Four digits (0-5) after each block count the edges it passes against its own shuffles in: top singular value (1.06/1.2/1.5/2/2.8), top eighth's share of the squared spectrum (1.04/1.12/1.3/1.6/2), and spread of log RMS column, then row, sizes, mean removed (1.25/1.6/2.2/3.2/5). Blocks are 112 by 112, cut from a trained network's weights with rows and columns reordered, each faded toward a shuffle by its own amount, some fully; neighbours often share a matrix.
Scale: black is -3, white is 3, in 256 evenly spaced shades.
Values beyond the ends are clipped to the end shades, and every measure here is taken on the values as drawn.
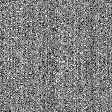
3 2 0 1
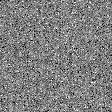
1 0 0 0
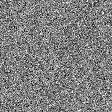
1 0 0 0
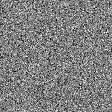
0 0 0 0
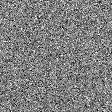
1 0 0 0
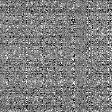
4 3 4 0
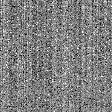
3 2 0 2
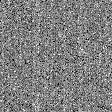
2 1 0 0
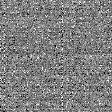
3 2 3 0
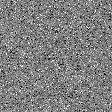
0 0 0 0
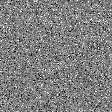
1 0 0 0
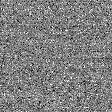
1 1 0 0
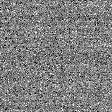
2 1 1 0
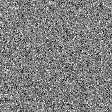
2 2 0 0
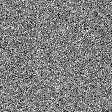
0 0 0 0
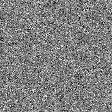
2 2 0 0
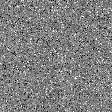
0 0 0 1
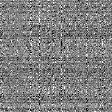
4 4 4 0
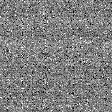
2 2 2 0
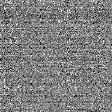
3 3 3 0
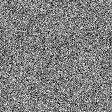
1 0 0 0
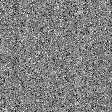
1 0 0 0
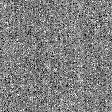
2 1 0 0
